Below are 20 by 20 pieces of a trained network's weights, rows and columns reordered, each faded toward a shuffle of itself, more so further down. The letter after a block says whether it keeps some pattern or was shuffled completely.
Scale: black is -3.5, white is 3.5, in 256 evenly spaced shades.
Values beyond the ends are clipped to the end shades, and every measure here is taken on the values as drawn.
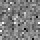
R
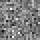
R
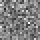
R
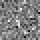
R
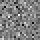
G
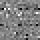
G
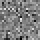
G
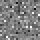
R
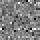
G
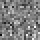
G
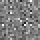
G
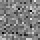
R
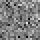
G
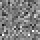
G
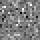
R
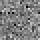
R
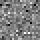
R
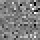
G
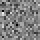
G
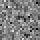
R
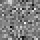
G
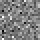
R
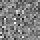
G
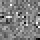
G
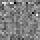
G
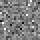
R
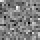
R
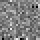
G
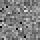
R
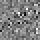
G
